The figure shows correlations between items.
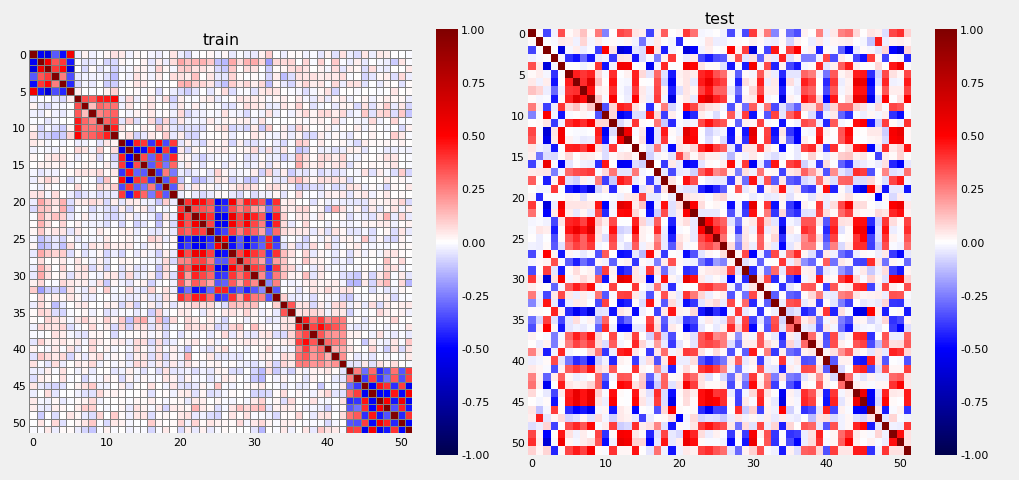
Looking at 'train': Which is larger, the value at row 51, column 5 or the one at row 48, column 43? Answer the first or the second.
the first
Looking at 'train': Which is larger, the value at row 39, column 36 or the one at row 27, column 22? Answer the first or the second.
the second
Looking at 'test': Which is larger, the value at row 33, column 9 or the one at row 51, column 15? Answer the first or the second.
the second
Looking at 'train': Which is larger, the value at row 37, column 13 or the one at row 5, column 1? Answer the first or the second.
the first
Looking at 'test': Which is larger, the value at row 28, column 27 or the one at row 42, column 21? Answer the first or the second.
the second
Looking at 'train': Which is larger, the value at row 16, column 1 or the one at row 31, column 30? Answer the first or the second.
the second
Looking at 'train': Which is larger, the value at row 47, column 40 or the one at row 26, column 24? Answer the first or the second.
the first
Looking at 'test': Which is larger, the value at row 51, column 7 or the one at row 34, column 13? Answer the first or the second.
the first
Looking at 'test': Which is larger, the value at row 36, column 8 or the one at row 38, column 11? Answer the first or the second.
the second
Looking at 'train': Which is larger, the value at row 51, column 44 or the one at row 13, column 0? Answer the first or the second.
the first
